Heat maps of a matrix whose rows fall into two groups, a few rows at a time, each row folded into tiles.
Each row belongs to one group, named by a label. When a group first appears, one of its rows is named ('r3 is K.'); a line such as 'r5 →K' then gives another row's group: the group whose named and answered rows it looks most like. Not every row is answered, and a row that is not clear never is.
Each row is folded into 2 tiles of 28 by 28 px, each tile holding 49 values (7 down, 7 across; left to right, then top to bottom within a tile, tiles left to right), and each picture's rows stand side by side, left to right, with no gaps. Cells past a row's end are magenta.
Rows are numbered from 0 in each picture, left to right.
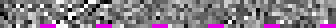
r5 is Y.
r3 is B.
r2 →B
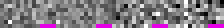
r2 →B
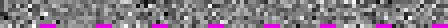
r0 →B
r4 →Y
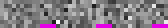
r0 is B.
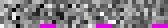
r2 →Y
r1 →B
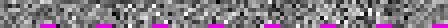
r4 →Y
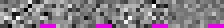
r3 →B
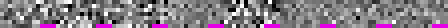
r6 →Y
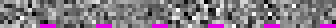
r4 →B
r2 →B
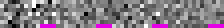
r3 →Y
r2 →B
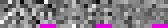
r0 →Y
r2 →B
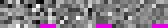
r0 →Y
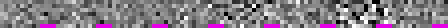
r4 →B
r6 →Y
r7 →Y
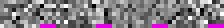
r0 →B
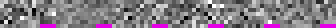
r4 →Y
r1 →B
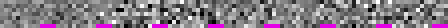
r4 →Y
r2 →Y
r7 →B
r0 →B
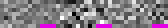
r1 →Y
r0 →B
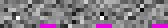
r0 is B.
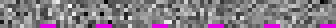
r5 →B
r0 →Y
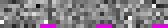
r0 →Y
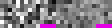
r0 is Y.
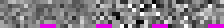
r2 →B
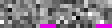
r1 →Y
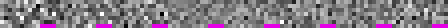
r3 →B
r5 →Y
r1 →B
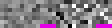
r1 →B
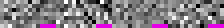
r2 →B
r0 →B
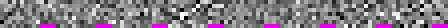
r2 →Y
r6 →B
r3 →B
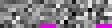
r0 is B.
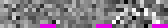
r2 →Y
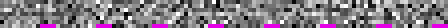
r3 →Y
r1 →B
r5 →Y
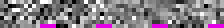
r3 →Y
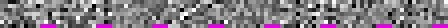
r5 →Y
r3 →B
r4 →Y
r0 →Y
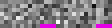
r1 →Y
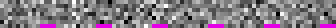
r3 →Y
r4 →Y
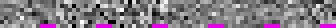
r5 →Y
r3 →B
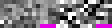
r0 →Y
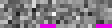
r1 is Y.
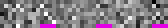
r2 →B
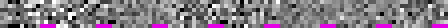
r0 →Y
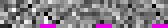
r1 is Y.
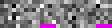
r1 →B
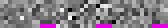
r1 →B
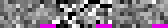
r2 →Y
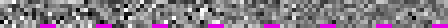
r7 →Y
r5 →B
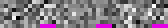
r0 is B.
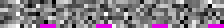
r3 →B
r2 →B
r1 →Y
